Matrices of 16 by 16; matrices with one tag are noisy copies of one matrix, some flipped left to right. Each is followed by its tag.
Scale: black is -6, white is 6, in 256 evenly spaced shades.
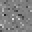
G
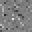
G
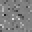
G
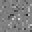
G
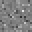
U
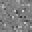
U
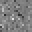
G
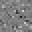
U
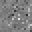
G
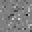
G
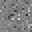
G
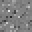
U
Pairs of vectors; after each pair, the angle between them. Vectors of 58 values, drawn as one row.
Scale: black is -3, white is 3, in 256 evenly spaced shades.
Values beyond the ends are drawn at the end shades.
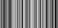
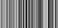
orthogonal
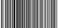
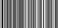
orthogonal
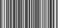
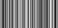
nearly opposite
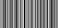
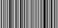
partly aligned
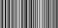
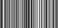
partly aligned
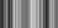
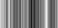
nearly opposite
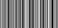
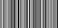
orthogonal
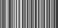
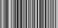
nearly opposite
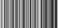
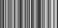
nearly opposite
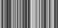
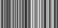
nearly parallel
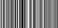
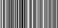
nearly parallel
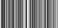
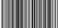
partly aligned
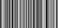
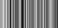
orthogonal
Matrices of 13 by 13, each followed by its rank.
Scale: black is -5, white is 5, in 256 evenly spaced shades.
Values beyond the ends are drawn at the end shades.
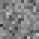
full rank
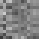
two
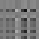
one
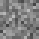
full rank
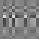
one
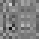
two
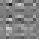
two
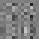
two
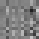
two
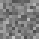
full rank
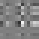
one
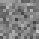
full rank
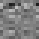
two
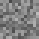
full rank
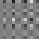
one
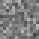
full rank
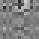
two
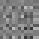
two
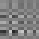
one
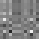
two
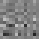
two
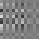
one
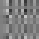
one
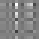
one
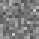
full rank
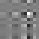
one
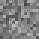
full rank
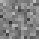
full rank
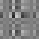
one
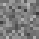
full rank
